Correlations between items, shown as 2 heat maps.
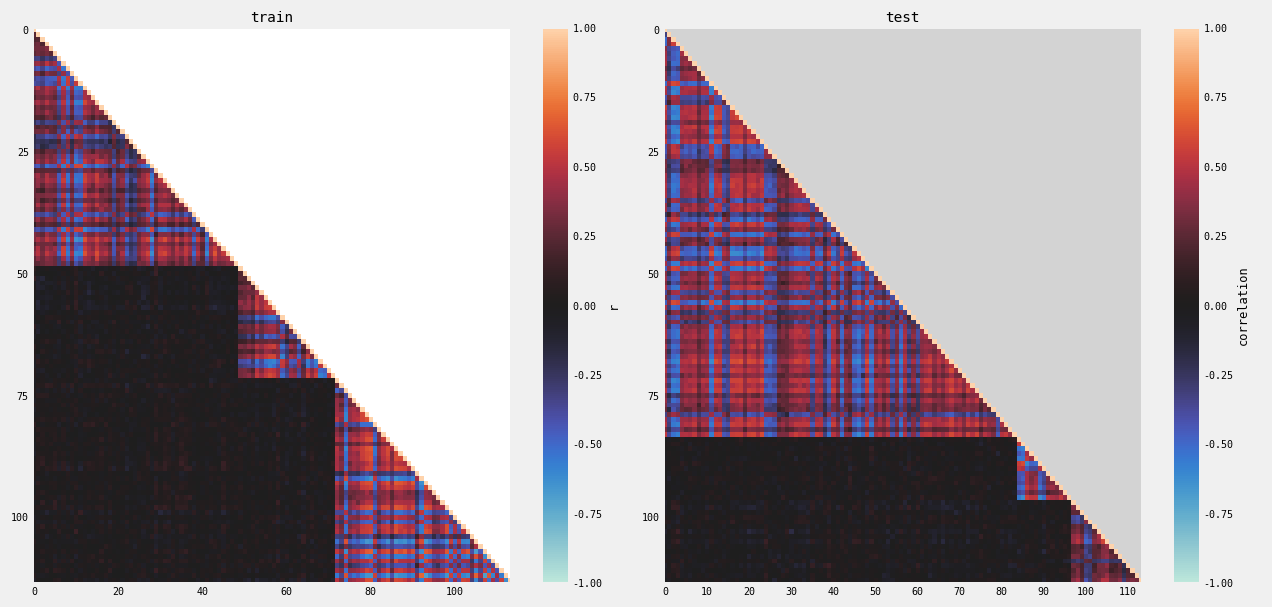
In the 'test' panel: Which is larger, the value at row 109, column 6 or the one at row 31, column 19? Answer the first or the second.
the second
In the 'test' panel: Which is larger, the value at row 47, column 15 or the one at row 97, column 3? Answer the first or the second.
the first
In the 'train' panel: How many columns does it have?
114
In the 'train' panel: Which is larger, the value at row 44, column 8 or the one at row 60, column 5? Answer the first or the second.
the second
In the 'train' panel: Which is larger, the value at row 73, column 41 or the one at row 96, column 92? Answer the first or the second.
the first
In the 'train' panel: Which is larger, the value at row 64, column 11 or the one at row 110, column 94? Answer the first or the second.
the first
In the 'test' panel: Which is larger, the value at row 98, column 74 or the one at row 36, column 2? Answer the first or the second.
the first
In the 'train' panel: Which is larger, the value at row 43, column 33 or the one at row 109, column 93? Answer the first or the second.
the second
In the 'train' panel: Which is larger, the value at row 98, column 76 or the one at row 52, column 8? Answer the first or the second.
the first
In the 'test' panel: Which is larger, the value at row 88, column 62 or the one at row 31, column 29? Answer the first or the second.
the second
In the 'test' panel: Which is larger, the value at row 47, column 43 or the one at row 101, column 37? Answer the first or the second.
the second
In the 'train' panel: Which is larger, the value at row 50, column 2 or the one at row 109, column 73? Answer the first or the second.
the second
